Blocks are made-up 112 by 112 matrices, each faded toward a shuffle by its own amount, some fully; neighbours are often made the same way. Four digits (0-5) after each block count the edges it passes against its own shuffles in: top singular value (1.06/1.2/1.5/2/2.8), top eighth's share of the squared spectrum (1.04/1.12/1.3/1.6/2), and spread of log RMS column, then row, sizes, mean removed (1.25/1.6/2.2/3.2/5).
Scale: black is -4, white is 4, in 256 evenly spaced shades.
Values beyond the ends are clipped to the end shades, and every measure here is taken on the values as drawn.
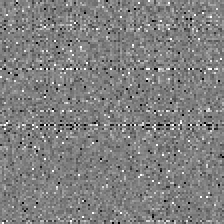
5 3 1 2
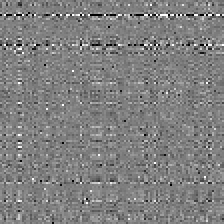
5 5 2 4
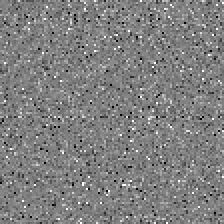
3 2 0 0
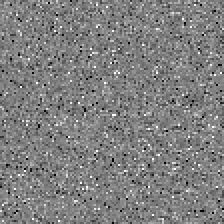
2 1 0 0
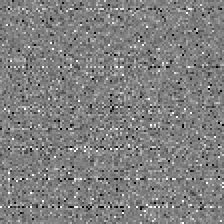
4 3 1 2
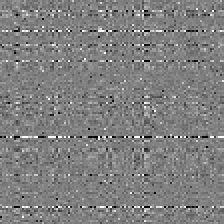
5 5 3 3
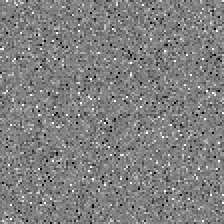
1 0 0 0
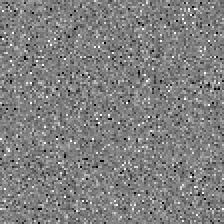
2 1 0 1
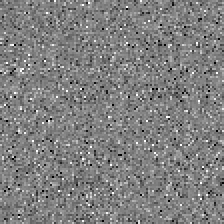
3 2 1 2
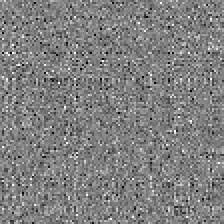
4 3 2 2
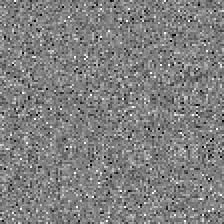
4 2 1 1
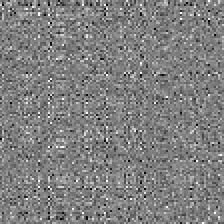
5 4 3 3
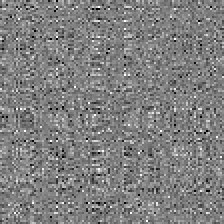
5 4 3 3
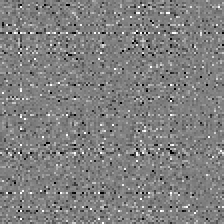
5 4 2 3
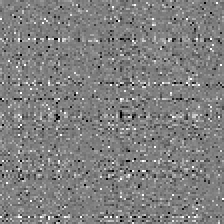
4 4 2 3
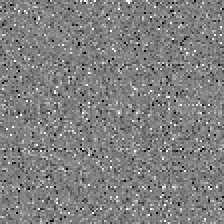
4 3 1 2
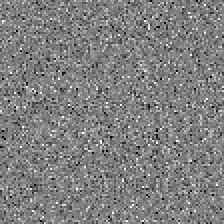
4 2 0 0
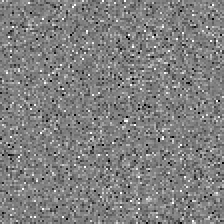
3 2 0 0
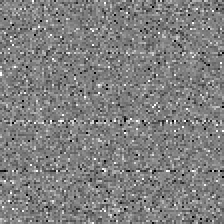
2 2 0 2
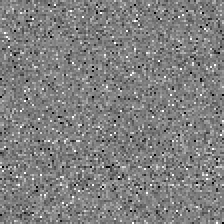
1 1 0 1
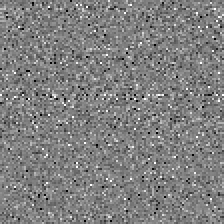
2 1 0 2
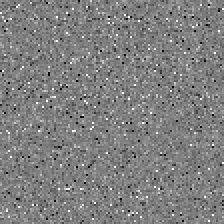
0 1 0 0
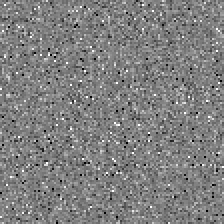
1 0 0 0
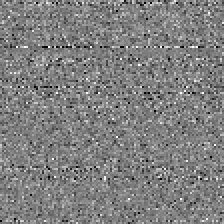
2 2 0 3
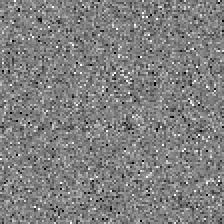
0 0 0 1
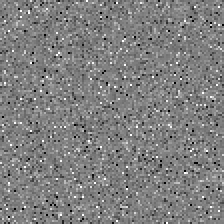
0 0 0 0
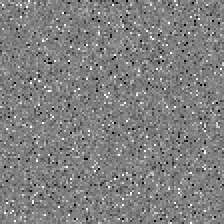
0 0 0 0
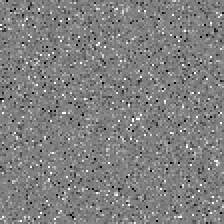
0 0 0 0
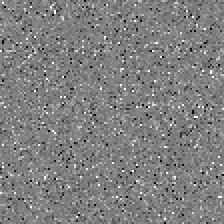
0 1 0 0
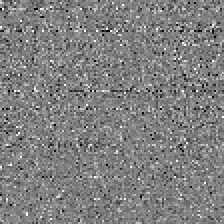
2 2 2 3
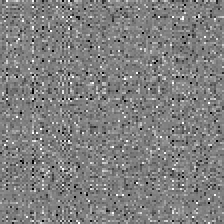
5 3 3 2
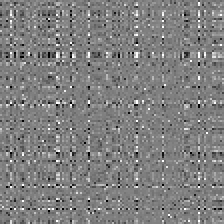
5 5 4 4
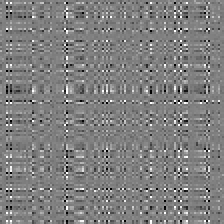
5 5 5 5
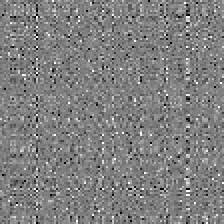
5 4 3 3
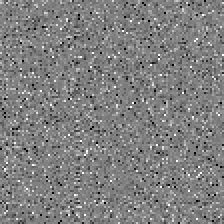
3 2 0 0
